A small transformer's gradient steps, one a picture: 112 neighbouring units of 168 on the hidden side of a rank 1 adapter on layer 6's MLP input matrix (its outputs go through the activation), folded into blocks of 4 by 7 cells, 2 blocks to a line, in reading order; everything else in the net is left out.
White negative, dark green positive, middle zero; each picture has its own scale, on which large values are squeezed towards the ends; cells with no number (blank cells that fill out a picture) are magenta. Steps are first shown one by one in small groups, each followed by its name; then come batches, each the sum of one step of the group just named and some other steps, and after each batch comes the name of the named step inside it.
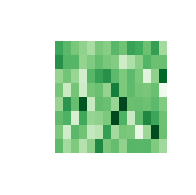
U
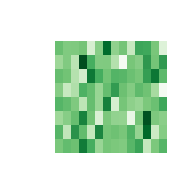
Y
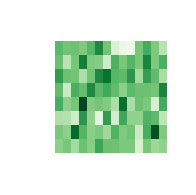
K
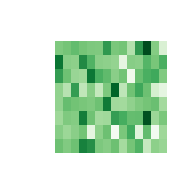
Y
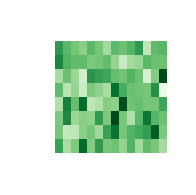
U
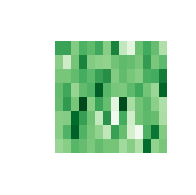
K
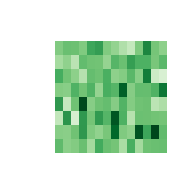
K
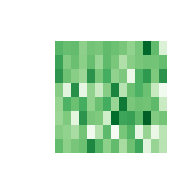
U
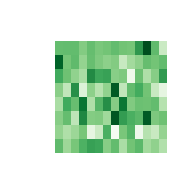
U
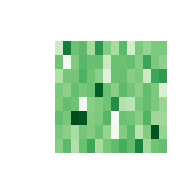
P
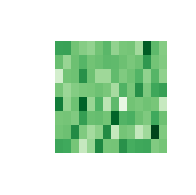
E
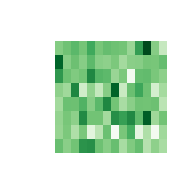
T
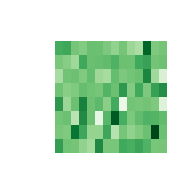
E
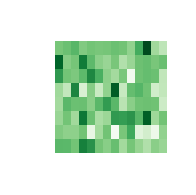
T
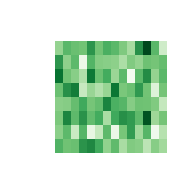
T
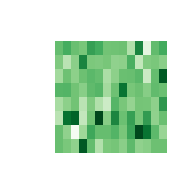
P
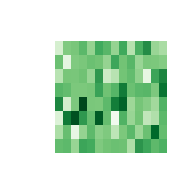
P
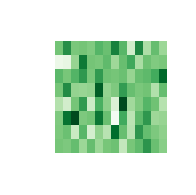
P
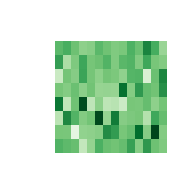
E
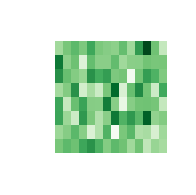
T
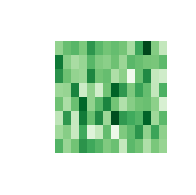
T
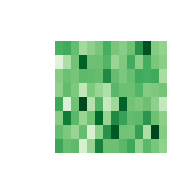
E
